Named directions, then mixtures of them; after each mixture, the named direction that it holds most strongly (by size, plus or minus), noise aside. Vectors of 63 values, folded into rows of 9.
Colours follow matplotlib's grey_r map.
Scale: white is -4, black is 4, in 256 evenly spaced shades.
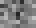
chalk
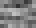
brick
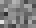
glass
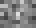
chalk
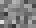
glass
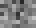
chalk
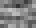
brick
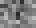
chalk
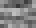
brick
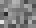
glass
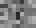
chalk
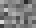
glass
